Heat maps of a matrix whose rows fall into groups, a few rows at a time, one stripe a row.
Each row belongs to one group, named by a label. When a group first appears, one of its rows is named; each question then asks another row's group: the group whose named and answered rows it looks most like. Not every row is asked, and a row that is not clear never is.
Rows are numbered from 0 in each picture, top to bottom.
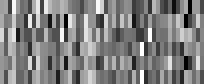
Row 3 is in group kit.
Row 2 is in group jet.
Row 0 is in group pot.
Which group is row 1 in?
jet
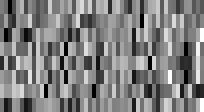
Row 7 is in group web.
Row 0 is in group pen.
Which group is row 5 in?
jet
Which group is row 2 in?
web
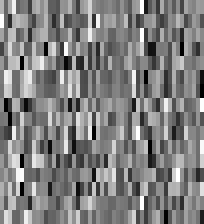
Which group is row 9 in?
pen
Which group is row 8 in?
pen
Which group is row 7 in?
web
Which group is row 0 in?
kit
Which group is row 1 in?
pot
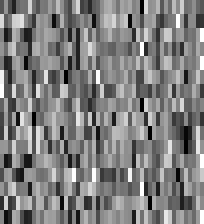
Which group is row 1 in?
pot
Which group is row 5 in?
pot
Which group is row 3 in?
kit
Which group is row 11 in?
web
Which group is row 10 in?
jet
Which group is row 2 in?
web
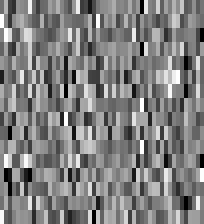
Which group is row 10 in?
kit
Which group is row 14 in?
jet
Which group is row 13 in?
pen
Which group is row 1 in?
pot
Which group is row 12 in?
web
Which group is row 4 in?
jet
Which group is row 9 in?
pen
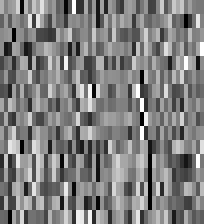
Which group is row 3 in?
web
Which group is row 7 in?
kit
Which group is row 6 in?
pen
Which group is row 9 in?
kit
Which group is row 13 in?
pen
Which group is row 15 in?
pen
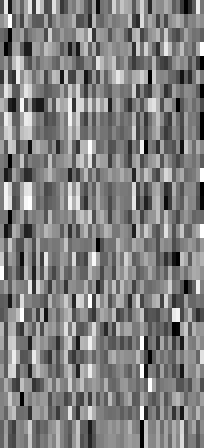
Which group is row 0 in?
jet
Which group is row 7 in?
pen
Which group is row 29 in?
kit
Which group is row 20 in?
jet
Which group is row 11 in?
pen
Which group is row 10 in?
kit
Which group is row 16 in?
web
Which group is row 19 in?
pot
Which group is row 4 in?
pot
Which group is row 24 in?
kit
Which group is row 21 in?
pen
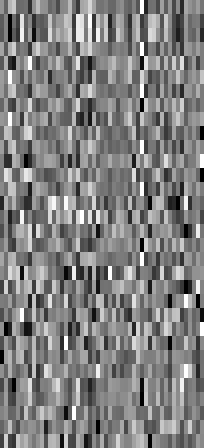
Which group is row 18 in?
kit
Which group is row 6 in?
kit
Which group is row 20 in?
jet
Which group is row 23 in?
web
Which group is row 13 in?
kit
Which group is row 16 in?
jet
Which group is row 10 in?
kit
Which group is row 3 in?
kit
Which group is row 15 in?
pen
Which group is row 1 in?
pen
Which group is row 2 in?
pen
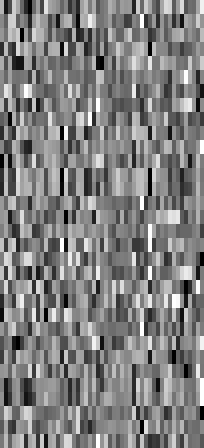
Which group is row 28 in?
web
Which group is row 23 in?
kit
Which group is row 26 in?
jet
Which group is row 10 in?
web
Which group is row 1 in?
kit
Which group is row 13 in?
jet
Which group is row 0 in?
web
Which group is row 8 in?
pen
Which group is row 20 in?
jet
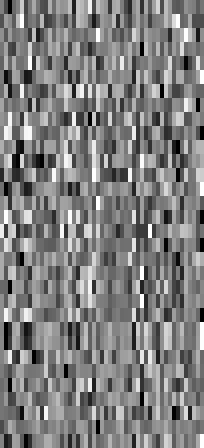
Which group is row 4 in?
jet
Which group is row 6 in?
pen
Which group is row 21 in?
kit
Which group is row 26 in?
pot
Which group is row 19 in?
kit
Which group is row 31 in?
web
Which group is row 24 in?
web
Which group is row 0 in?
pen
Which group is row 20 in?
pen
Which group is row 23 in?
web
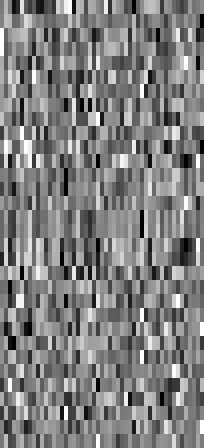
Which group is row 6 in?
kit
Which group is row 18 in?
jet
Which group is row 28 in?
pot
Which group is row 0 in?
pen
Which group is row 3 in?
pot
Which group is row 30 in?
web
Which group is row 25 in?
kit
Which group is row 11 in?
jet
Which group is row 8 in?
pot
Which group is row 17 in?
jet
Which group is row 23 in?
web
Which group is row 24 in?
pen
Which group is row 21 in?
pot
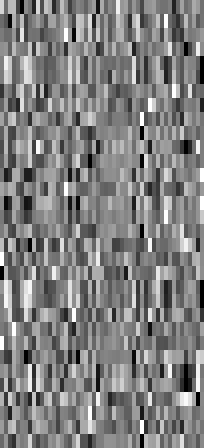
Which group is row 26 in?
jet
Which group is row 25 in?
web
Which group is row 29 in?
pen
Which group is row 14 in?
web
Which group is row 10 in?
jet
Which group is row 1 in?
pen
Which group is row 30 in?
kit
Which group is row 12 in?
web
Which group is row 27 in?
jet
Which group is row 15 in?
web
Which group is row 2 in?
pen
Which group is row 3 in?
jet
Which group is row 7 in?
pen
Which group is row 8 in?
kit
